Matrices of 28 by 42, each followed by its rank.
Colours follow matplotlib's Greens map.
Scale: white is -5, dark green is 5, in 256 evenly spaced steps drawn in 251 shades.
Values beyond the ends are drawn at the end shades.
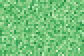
full rank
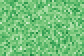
full rank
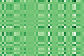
one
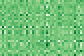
three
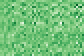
five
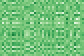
three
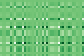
one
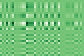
one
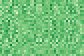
five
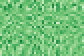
five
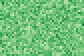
full rank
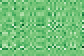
three
